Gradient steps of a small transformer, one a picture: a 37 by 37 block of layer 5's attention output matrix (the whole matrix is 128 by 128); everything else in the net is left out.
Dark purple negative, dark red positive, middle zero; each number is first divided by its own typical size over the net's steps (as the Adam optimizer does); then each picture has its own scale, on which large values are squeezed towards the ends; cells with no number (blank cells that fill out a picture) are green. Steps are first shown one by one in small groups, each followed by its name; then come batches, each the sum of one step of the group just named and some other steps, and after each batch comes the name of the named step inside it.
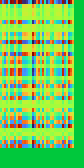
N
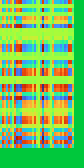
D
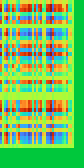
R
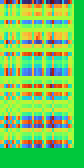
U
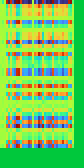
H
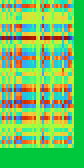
D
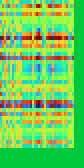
U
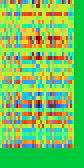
N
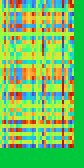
D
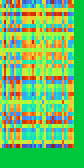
U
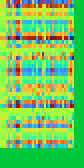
H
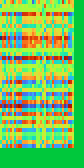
N
